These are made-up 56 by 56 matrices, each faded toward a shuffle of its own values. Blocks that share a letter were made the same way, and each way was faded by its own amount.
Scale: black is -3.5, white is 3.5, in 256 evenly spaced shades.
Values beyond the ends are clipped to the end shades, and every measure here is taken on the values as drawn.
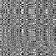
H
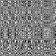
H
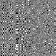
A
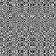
H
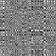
H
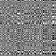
H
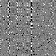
A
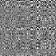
H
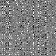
A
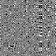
A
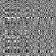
H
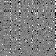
A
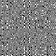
A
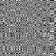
H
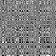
H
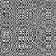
H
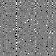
A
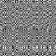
H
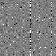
A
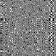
A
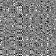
A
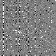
A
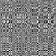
H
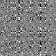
A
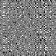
A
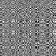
H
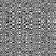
H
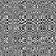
H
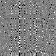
A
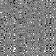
A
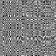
H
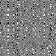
A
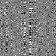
A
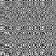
H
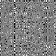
A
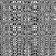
H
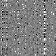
A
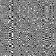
A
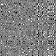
A
